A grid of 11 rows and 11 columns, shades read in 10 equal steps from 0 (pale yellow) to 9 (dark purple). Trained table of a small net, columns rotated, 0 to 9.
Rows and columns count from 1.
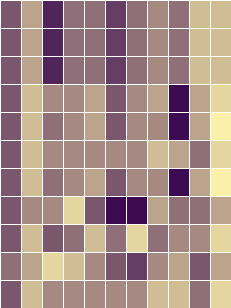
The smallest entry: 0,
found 2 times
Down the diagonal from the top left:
6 3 8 4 3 4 4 3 4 6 1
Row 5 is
6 2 5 4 3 6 4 4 9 3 0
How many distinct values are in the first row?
7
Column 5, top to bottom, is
5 5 5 3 3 4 3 6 2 4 4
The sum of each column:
65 28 57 43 44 67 52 39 59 40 16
